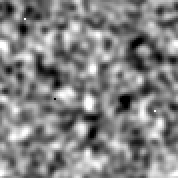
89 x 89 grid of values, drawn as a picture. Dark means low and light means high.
Histogram: bell-shaped. Slope: none. Mirror symmetry: none. Grain: blotchy. Seam: none. Lone odd cells: 3, 2 higher and 1 lower than their neighbours.
